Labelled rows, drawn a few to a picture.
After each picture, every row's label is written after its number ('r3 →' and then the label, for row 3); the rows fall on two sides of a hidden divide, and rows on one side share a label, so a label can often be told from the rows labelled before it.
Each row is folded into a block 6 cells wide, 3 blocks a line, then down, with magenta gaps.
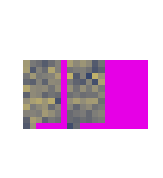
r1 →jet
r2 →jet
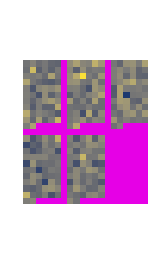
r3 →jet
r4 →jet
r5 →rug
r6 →rug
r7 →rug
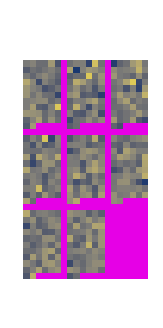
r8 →jet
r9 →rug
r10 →rug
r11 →rug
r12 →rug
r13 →rug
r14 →jet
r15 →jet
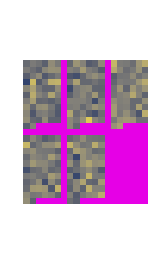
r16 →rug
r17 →rug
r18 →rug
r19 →rug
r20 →jet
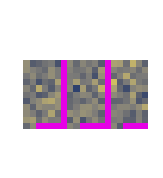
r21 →jet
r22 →jet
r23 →jet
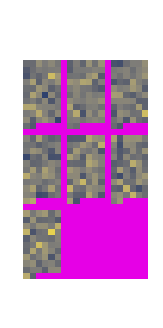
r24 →rug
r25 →rug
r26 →rug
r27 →jet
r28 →rug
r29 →rug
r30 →jet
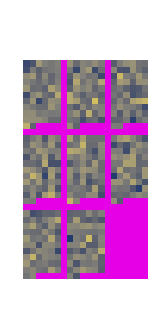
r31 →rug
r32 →rug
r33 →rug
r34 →rug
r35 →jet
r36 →rug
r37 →jet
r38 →rug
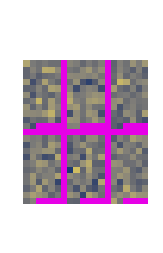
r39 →jet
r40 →jet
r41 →rug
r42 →rug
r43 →rug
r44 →rug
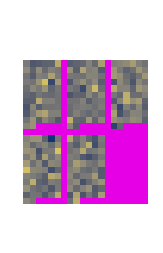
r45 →rug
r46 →rug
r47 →jet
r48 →jet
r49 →jet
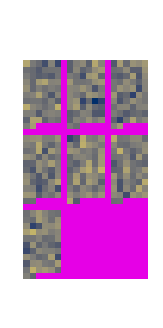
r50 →jet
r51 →rug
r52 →rug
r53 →jet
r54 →rug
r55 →jet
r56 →rug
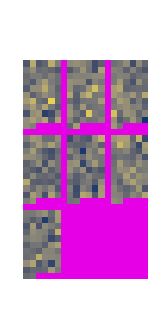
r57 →rug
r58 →jet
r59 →rug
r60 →jet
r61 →rug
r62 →jet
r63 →rug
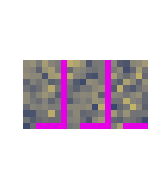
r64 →jet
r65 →jet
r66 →rug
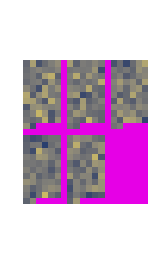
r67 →rug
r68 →rug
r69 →rug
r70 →rug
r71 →jet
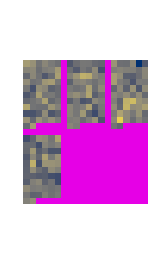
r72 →jet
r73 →rug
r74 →jet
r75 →rug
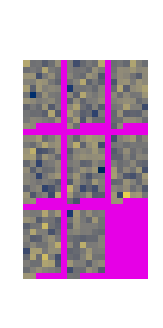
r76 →jet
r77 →rug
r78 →rug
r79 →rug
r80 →rug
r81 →rug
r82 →rug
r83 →rug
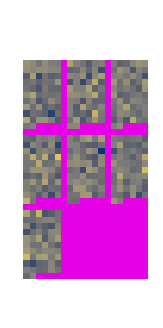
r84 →rug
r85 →jet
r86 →rug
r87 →rug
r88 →rug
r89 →rug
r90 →jet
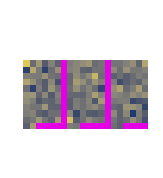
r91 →jet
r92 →rug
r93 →rug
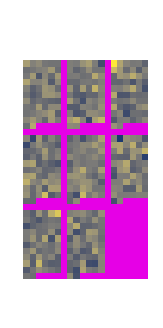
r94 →jet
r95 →jet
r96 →jet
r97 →rug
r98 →rug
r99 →jet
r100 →rug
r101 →rug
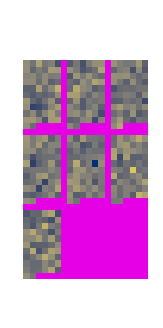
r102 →jet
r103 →rug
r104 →jet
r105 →jet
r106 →rug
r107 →jet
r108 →rug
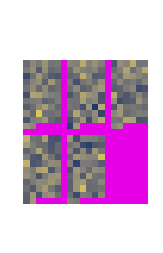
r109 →rug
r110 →jet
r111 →rug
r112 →jet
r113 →rug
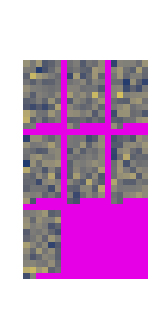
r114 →jet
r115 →rug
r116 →rug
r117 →rug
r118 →rug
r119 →rug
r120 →jet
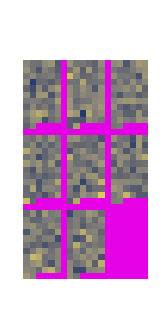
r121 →jet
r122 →jet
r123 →jet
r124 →jet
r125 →jet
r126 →rug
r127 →rug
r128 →rug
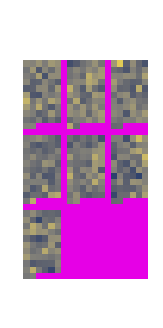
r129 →jet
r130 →rug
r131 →jet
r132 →jet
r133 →jet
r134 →rug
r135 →jet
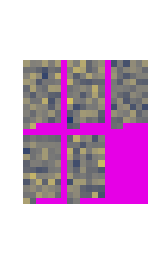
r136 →jet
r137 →jet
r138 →rug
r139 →rug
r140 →jet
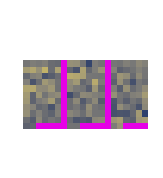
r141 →jet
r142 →jet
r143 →jet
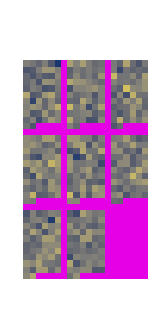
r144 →jet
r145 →jet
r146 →jet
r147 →jet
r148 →jet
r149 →jet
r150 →rug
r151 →rug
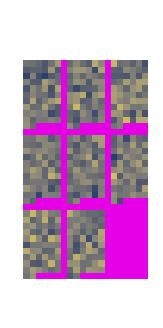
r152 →rug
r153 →rug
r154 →jet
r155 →rug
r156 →rug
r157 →rug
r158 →jet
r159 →jet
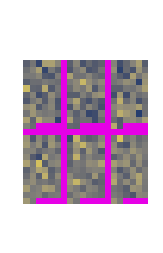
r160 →rug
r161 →rug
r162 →rug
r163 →jet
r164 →rug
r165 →jet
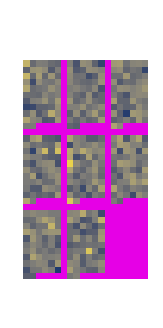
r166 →jet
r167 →jet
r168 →jet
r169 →jet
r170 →jet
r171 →jet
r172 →rug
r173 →jet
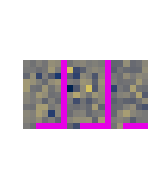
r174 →rug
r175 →rug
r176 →rug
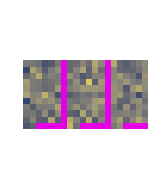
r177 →jet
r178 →rug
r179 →jet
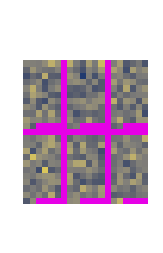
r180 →rug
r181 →rug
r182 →jet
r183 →jet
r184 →jet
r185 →rug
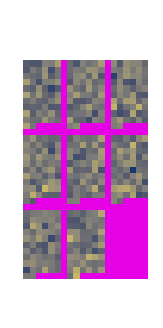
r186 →rug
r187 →rug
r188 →jet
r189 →jet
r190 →jet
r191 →rug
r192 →rug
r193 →rug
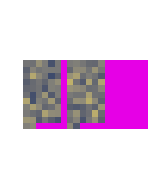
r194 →jet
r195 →jet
